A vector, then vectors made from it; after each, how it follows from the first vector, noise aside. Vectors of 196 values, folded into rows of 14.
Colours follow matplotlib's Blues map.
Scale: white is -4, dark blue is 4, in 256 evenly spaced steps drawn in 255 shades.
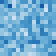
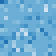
partly zeroed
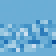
partly zeroed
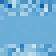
partly zeroed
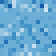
partly zeroed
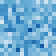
wrapped around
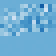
partly zeroed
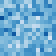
wrapped around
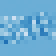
partly zeroed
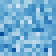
wrapped around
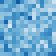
wrapped around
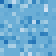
partly zeroed
